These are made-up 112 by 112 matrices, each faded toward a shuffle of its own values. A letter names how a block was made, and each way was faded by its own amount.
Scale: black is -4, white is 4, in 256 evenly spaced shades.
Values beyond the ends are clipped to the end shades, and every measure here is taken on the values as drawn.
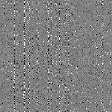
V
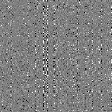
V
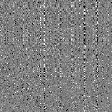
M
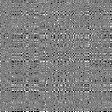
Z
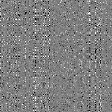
V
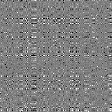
Z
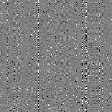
V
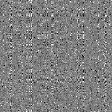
M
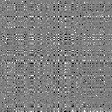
Z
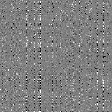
V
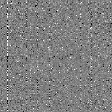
M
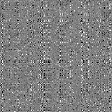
V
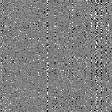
V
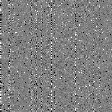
M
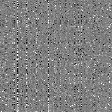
M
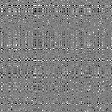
Z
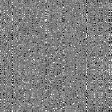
M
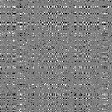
Z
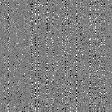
V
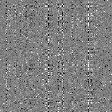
V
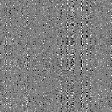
V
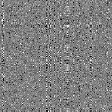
M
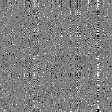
M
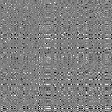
Z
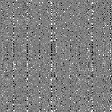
V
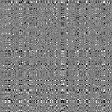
Z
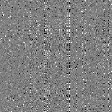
V
